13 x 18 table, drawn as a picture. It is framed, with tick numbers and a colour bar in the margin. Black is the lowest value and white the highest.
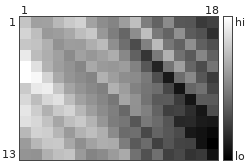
Ninth with the lowest average: bottom right. Grain: diagonal, down to the right. Slope: up to the left. Ninth with the highest average: middle left.
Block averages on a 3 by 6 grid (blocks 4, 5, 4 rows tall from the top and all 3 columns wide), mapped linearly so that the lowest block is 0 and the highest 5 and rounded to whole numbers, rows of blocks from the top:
4 4 3 3 3 2 / 5 4 3 3 1 1 / 4 4 3 2 1 0
